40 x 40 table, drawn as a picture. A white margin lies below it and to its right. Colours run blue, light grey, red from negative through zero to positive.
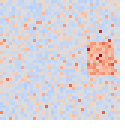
Odd patch: higher, in the middle right. Stripes: none. Ninth with the highest average: middle right. Histogram: skewed, a long tail of high values.
